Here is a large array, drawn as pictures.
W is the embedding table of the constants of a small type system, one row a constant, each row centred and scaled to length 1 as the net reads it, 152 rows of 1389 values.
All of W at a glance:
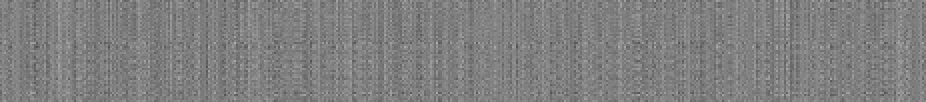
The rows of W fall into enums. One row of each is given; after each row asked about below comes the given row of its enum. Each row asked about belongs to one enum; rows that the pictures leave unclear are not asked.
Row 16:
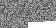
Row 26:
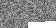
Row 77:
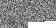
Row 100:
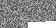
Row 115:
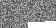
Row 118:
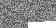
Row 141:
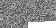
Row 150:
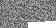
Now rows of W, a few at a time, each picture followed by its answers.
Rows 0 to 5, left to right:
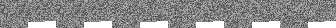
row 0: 16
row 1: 16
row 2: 141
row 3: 115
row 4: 26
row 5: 118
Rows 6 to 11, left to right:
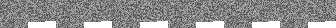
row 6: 26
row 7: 115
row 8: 150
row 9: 115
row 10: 118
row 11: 26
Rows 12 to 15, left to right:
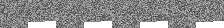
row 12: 16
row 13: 141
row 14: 141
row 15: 100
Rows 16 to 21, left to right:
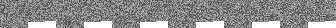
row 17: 77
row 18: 118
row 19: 150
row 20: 141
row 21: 141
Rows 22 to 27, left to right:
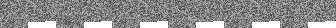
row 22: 26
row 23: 77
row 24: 26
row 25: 100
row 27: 115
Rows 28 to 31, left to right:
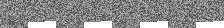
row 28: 77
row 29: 141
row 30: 26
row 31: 150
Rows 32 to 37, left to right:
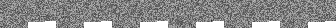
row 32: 141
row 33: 115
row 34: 16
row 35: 77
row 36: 16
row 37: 26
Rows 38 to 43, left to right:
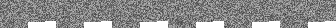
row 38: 26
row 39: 115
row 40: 150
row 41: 77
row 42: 141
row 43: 118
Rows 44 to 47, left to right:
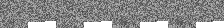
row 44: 26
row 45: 100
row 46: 77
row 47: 77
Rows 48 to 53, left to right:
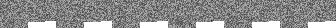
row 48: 26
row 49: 150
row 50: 115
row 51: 77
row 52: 118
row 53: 115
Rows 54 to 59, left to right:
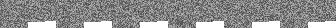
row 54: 150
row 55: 115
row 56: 100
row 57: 77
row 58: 141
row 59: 26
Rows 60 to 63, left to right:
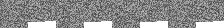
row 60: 150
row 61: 115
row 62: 118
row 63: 150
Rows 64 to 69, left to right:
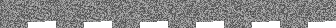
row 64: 150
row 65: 150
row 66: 26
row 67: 16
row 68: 100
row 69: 16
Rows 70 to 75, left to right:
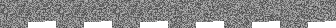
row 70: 16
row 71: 16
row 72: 16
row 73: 115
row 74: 141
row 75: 150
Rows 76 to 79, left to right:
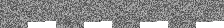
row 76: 100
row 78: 118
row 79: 118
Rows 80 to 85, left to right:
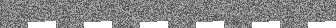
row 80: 150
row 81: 115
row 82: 100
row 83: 141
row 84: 77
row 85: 115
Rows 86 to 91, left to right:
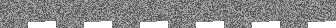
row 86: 26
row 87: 16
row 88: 141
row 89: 115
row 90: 100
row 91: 150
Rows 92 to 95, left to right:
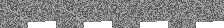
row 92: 100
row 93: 100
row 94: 16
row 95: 26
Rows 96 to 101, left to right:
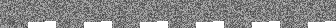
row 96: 77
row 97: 26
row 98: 115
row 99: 115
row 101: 115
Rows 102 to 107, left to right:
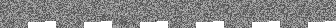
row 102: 26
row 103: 141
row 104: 77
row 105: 115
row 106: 16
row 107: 16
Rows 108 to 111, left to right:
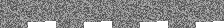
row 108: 100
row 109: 26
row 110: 150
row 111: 100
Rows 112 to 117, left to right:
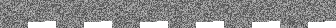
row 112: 118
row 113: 16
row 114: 118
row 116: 16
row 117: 77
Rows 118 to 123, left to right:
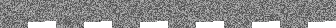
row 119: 77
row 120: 16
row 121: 100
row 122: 141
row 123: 16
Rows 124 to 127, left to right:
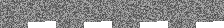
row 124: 115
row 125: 26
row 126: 150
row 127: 26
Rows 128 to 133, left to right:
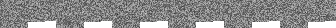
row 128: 150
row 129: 77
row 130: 118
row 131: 100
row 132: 16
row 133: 141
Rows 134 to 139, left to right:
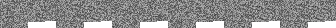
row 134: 115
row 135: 150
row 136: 141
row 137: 26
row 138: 150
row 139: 150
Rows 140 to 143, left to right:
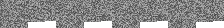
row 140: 150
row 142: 141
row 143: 26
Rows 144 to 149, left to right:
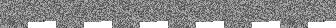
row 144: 77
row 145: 16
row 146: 100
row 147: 100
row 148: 150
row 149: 77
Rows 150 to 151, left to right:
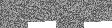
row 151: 118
